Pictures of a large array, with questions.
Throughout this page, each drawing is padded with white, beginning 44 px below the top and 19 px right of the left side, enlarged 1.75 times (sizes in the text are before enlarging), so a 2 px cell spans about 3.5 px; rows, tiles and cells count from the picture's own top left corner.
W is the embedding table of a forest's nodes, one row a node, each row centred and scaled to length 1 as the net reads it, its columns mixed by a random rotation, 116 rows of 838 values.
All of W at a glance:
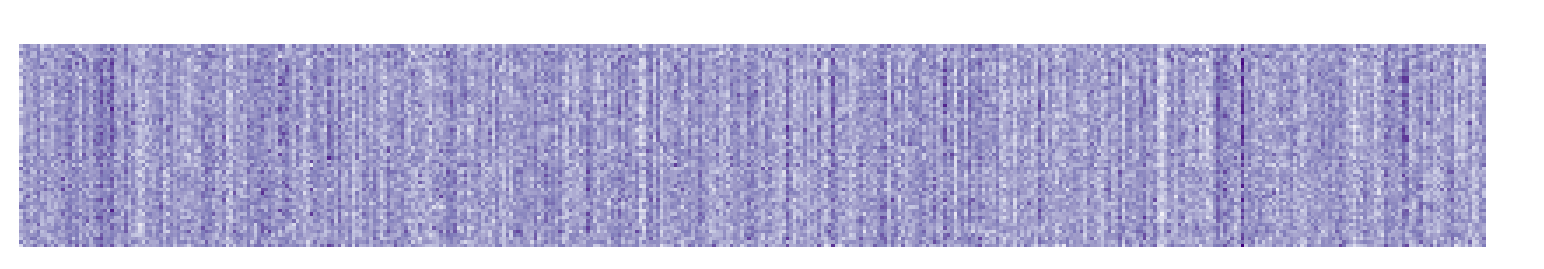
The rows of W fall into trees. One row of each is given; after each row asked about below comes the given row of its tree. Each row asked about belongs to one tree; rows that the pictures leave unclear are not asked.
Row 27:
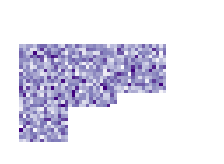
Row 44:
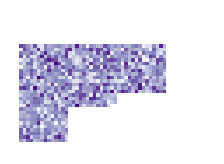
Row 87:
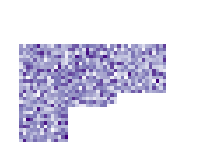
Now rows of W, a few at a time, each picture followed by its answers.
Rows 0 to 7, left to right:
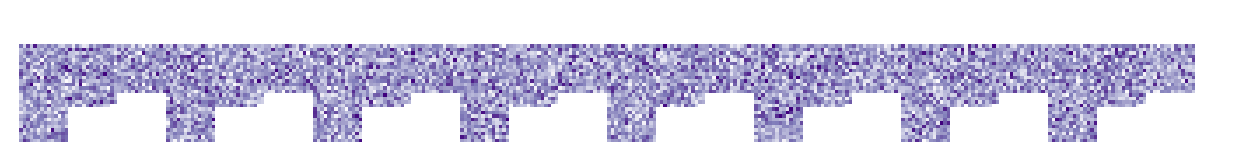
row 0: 44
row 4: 44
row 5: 87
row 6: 87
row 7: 87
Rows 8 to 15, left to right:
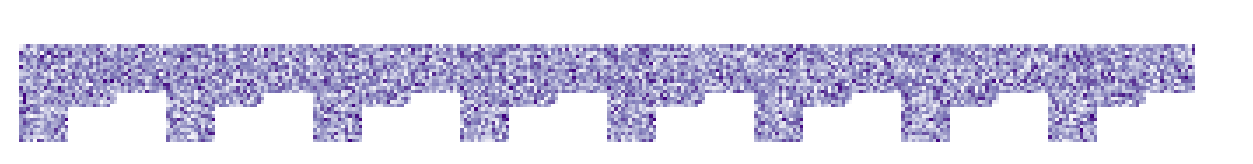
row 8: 27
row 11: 27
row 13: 27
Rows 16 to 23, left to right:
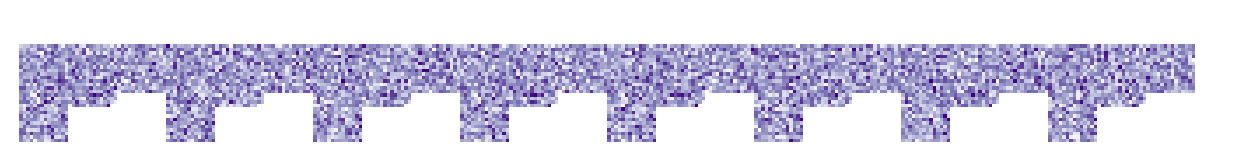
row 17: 87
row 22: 27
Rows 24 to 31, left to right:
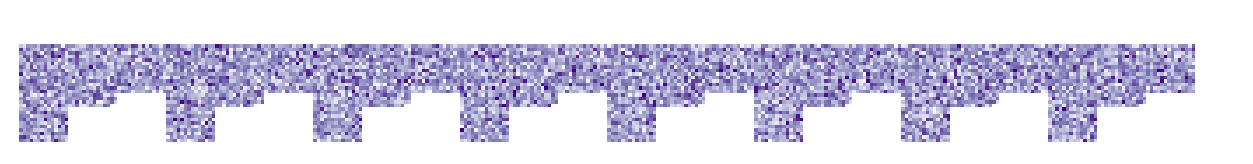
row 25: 87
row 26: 27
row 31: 27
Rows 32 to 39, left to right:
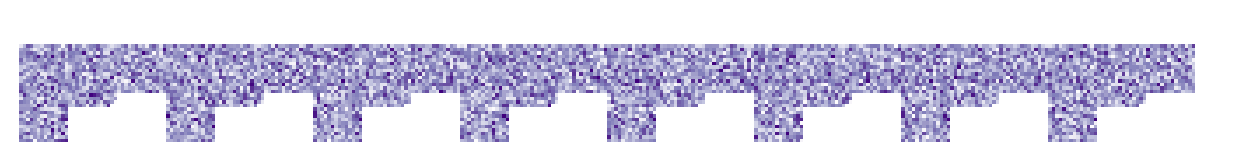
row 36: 27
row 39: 27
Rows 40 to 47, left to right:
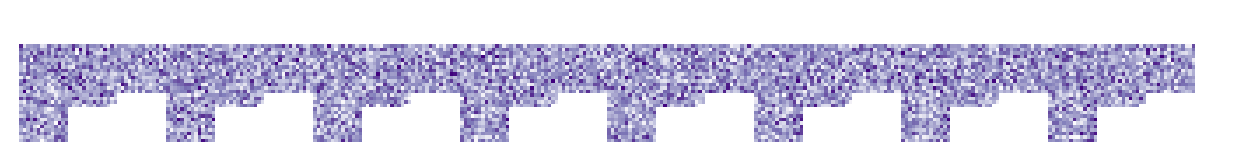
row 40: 87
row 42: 44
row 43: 27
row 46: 27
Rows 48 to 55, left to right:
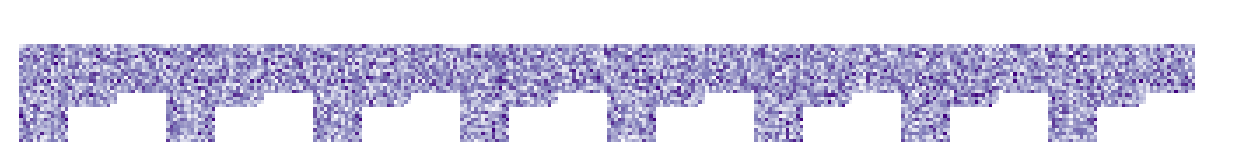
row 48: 27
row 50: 27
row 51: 27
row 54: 27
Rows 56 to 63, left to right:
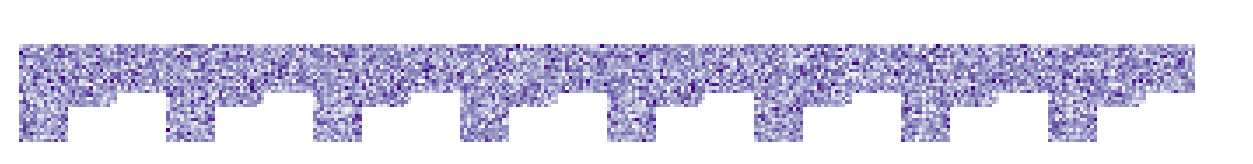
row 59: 44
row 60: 27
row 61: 87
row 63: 27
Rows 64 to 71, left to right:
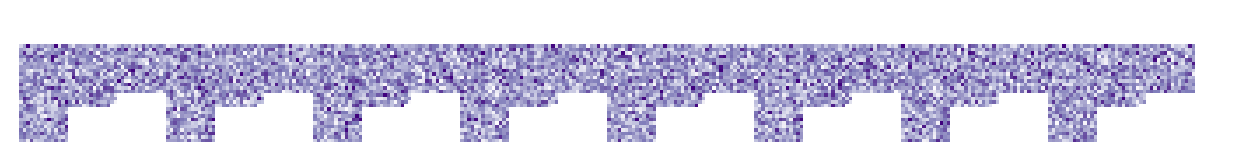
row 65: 27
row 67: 87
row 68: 27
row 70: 87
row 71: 44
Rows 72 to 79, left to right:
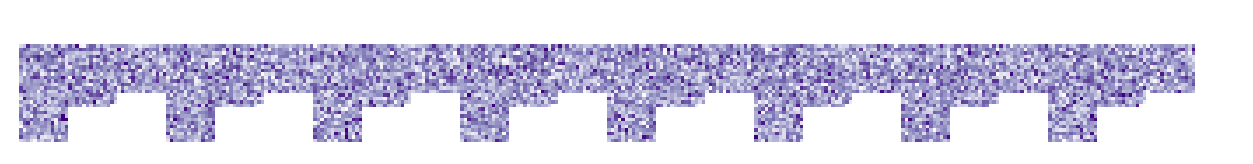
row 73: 87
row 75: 87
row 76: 87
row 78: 87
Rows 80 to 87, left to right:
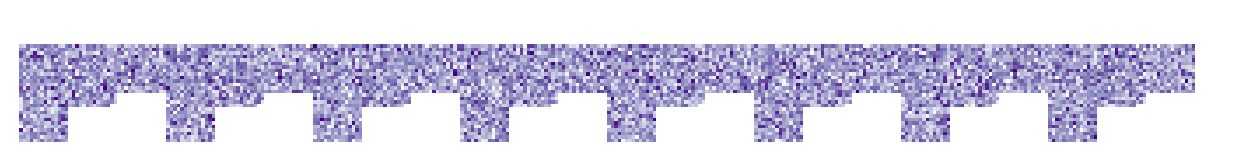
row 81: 27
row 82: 87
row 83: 87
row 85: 87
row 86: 27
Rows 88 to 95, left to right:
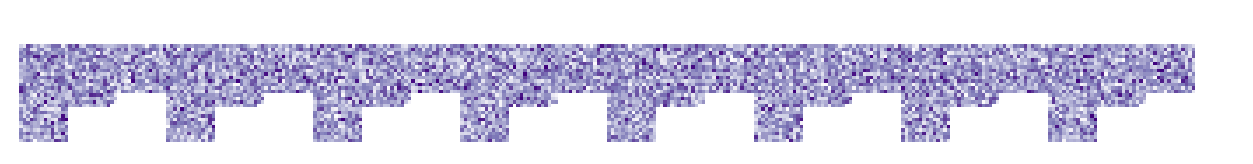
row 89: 27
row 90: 27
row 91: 44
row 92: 44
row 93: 27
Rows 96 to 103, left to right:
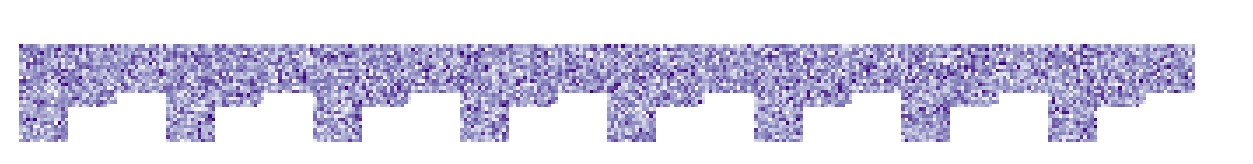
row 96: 87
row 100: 44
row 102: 87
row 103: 27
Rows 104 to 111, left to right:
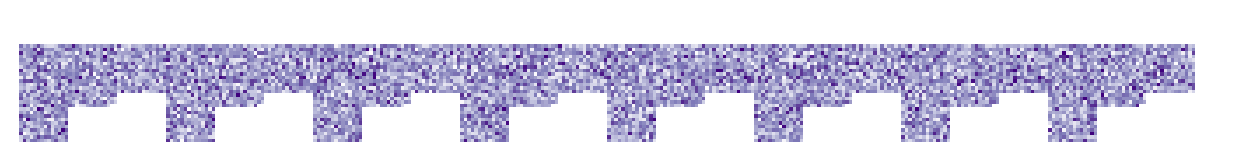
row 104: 87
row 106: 87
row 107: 87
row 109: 87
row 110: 27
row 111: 27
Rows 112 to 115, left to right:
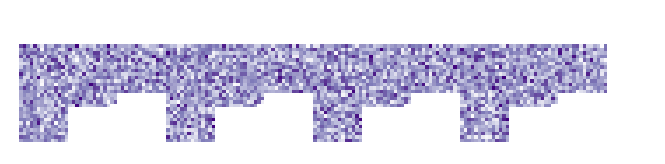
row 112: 44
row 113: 27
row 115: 27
